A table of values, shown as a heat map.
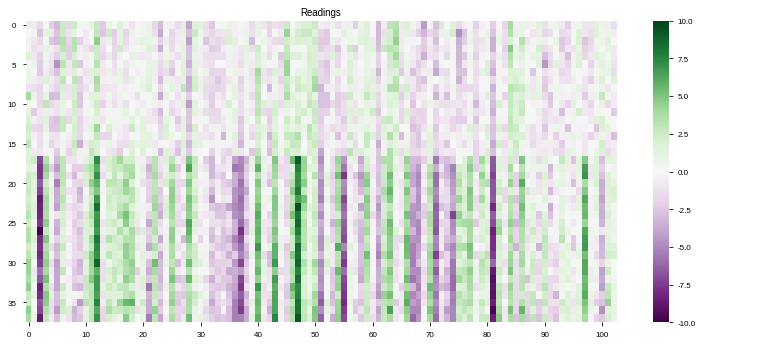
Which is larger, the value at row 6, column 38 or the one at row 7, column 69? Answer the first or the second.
the first
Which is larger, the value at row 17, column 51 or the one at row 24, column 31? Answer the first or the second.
the second
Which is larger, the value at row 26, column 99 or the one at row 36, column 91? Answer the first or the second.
the first
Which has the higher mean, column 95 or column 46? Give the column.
46
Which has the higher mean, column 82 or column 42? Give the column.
82
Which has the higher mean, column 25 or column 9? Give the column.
25
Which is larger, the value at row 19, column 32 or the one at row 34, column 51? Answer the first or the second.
the first
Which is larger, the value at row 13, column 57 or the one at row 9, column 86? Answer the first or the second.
the second
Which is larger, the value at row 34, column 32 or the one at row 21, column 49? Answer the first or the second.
the second
